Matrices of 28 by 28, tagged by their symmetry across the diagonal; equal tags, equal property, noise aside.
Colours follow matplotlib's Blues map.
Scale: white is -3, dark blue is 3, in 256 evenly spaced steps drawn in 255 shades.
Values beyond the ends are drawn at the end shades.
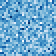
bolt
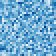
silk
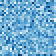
silk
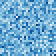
bolt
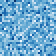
bolt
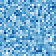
silk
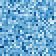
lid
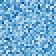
bolt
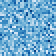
silk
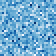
silk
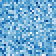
lid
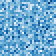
lid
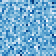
lid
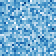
lid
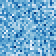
lid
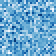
bolt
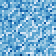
bolt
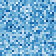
silk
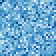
bolt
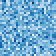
lid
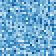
silk
